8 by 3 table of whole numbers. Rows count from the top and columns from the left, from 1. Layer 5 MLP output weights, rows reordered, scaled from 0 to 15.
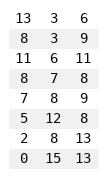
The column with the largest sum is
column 3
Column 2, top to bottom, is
3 3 6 7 8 12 8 15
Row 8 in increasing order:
0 13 15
